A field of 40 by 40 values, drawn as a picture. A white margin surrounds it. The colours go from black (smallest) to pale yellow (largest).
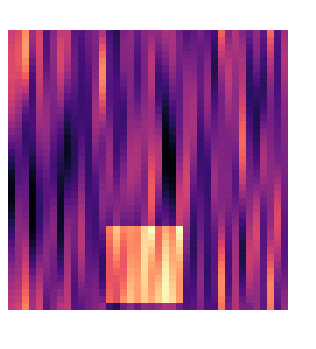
Grain: streaks running down. Odd patch: higher, in the bottom middle. Ninth with the lowest average: middle left. Ninth with the highest average: bottom middle. Average level on the scale: 40%.
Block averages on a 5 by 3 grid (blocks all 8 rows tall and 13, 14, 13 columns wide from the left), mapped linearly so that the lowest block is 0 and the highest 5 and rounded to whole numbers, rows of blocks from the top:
3 2 2 / 1 1 1 / 0 2 2 / 1 4 2 / 2 5 2
